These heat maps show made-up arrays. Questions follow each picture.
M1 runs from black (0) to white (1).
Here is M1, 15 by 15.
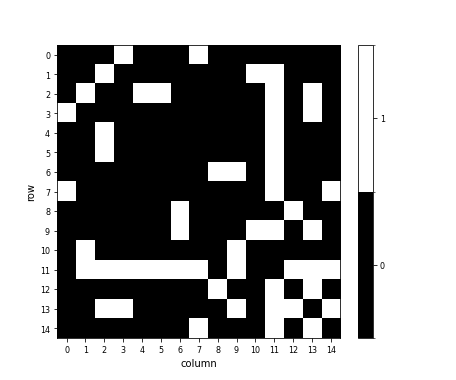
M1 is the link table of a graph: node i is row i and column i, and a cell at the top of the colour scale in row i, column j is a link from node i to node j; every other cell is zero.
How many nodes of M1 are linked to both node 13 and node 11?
5
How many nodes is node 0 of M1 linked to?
2
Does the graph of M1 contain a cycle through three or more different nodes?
yes
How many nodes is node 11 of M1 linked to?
11
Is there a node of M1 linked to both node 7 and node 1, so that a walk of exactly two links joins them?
yes
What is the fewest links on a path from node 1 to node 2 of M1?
1
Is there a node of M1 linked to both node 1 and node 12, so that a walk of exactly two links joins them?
yes
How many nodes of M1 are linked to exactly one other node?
0
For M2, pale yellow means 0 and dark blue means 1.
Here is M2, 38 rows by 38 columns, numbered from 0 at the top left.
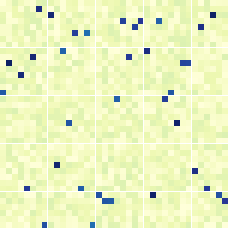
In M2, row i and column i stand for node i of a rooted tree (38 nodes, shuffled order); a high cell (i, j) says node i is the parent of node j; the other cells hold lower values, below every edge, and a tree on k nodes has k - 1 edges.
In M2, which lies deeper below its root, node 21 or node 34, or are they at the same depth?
node 21
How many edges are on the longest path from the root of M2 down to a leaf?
17
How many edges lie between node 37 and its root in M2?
6
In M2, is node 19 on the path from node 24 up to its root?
no
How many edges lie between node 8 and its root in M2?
1
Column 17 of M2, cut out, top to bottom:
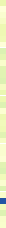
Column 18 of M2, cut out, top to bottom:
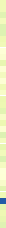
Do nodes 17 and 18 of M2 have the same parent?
yes
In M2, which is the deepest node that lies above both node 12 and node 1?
10
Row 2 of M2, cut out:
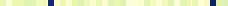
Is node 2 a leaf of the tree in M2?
no
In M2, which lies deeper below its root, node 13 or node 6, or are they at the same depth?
the same depth
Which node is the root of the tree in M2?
2
